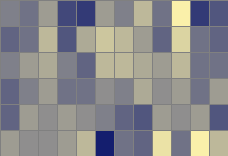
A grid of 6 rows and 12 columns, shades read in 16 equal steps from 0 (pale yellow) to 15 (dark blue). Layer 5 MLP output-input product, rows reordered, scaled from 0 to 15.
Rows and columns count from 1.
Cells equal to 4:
8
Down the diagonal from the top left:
8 9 5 9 7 15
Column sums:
52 45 35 52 48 43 43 41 39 28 46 51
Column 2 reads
9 9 6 8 6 7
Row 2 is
10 9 4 11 5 3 4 6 10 2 9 10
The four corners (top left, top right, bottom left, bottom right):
8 11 6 4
